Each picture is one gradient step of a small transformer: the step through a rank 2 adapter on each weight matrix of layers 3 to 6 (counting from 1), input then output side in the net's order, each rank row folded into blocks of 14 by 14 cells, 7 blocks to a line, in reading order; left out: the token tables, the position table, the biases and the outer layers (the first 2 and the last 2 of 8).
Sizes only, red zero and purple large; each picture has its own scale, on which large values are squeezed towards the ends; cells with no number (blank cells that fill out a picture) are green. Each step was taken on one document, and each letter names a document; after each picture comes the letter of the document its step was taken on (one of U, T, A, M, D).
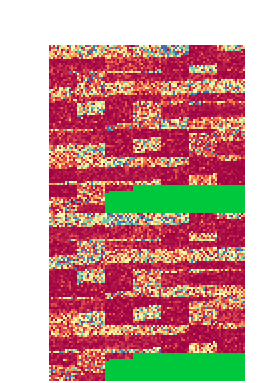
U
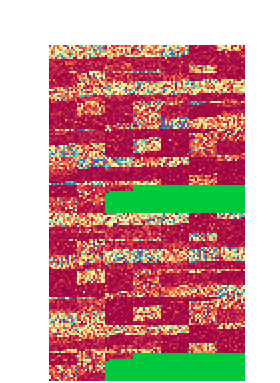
U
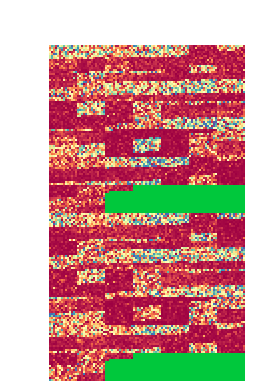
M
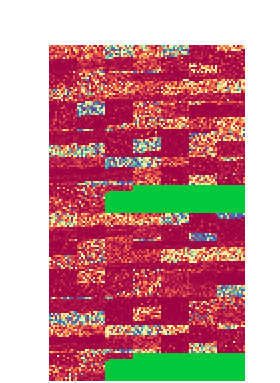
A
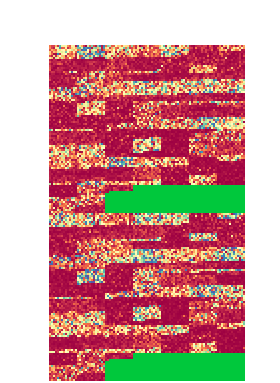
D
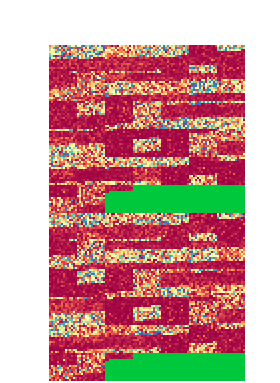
U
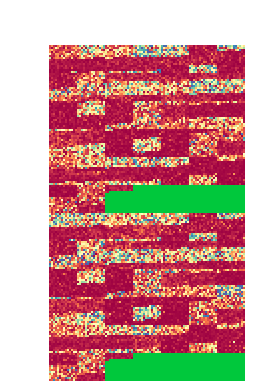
M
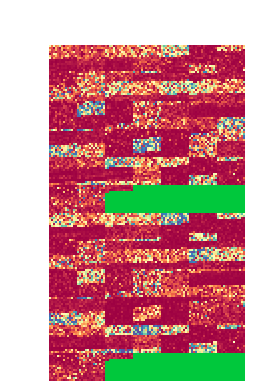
A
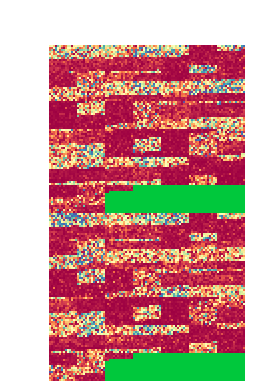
M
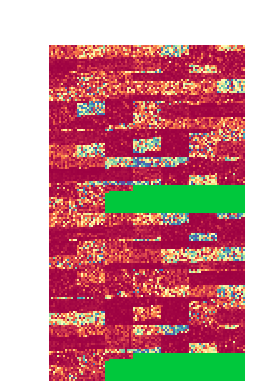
A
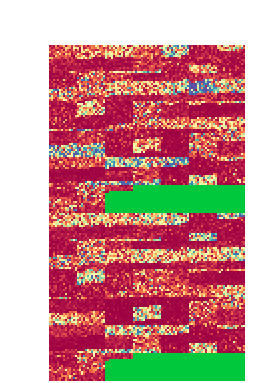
A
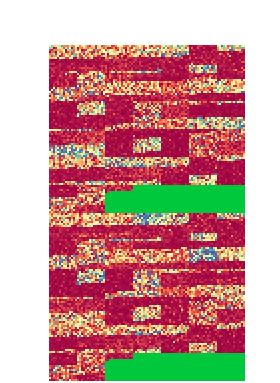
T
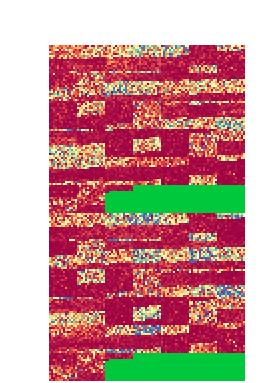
U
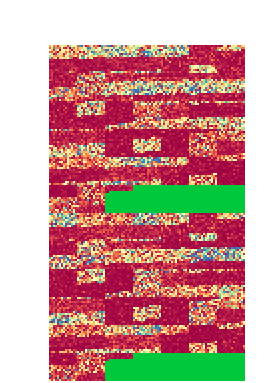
M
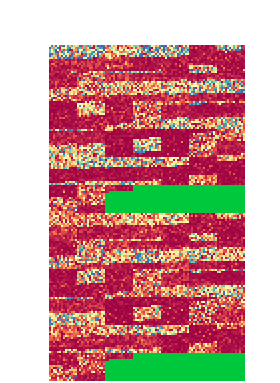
U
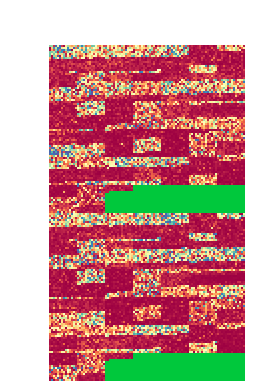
D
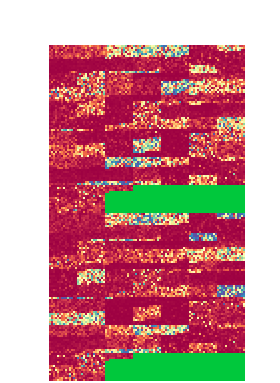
A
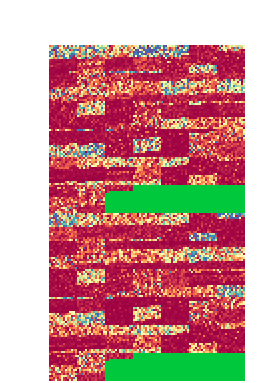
A
